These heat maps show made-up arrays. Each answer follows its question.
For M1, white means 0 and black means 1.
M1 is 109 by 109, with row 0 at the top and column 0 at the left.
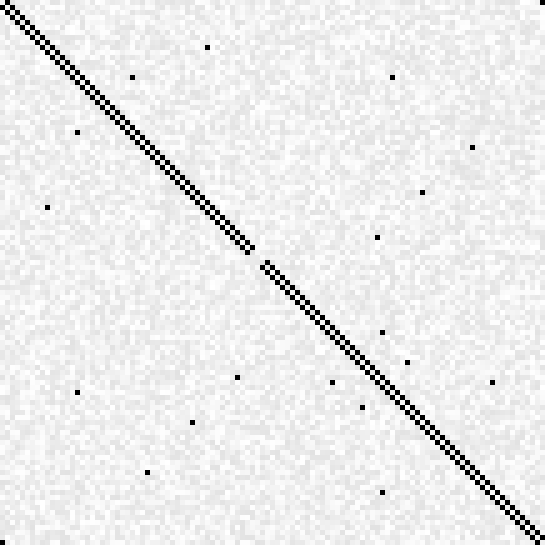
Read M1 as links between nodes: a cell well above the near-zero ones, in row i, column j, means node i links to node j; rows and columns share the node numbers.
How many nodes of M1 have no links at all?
1
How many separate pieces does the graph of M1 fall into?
2
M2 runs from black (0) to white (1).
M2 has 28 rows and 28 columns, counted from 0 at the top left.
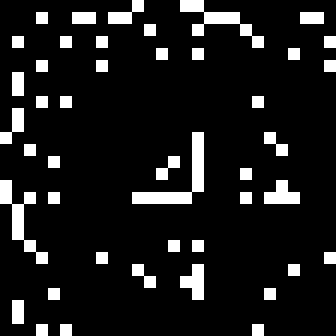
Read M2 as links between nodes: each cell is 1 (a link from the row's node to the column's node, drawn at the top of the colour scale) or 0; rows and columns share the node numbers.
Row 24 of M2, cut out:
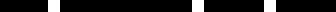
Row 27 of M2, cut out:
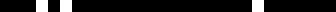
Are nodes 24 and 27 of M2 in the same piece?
no
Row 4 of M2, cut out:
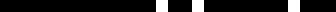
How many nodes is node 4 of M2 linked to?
3
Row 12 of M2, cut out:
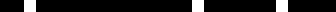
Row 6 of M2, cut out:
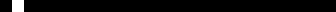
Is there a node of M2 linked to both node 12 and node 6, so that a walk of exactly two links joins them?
no
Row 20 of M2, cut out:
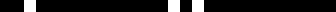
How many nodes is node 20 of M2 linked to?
3
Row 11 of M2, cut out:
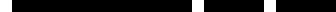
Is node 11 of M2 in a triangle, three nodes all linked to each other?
yes
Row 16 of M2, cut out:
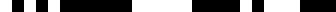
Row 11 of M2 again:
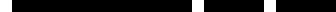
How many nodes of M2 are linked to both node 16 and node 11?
2
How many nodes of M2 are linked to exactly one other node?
9
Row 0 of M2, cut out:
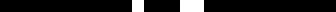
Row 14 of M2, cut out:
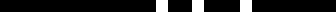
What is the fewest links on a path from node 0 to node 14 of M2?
2
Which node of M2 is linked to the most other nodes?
node 16
